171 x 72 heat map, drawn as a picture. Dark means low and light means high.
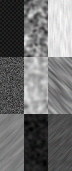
It is made of 3 by 3 panels. Panel 1,1: very low, checkered, faint in contrast. Panel 1,2: middling, blotchy, strong in contrast. Panel 1,3: very high, streaked downward, faint in contrast. Panel 2,1: low, fine-grained. Panel 2,2: high, blotchy. Panel 2,3: middling, slanting down to the right. Panel 3,1: middling, slanting up to the right, faint in contrast. Panel 3,2: very low, blotchy, faint in contrast. Panel 3,3: low, slanting up to the right, faint in contrast.
